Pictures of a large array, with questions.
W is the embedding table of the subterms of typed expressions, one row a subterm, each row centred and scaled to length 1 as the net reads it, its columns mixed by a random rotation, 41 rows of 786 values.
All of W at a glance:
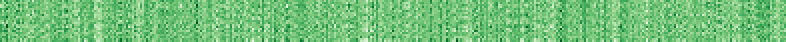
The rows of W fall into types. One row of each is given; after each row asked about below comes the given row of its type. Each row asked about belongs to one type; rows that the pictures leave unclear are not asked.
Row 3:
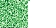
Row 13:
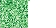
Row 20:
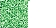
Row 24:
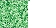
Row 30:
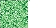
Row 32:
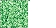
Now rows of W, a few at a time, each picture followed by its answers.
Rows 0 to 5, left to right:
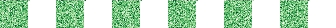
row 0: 30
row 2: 13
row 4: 20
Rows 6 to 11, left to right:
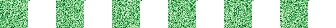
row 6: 20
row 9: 30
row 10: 30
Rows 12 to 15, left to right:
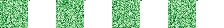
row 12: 32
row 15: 32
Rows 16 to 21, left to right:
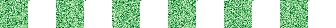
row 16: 3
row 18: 24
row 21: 30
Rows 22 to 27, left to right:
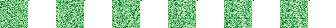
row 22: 20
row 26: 32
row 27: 32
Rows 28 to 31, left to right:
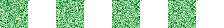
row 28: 24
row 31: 30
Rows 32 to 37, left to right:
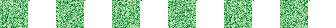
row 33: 24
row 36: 32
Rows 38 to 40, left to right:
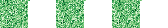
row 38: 3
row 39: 24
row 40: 24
